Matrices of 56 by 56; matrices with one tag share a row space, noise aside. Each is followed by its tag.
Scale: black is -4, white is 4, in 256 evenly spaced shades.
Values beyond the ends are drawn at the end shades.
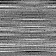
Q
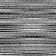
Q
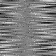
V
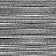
Q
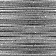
Q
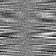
V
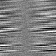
V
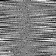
V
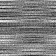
Q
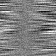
V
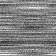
Q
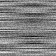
Q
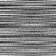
Q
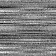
Q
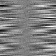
V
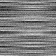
Q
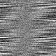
V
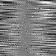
V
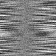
V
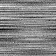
Q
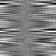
V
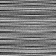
Q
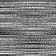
Q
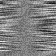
V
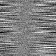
V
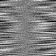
V
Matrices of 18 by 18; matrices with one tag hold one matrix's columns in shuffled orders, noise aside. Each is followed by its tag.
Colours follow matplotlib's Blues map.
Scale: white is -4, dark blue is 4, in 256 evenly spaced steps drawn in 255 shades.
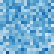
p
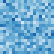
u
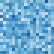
u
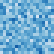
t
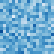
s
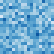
u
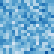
p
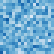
t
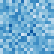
s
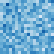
s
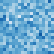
u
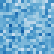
s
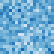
p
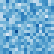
s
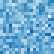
s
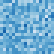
s
